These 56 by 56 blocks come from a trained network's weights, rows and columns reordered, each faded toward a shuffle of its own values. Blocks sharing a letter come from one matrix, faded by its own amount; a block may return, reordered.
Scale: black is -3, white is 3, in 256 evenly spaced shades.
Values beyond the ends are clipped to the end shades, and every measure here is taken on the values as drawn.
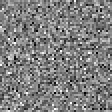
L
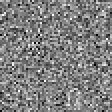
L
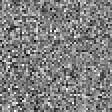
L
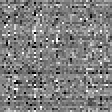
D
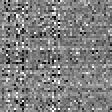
D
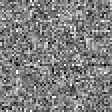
L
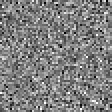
L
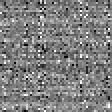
D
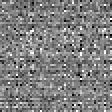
D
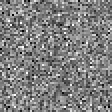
L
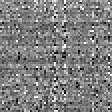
D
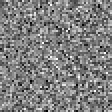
L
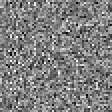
L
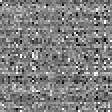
D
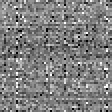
D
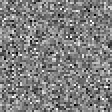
L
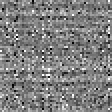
D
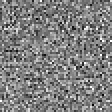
L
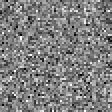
L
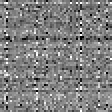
D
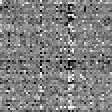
D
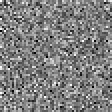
L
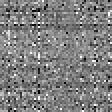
D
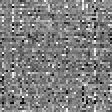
D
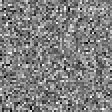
L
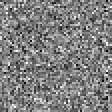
L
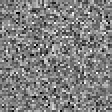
L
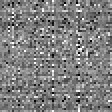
D
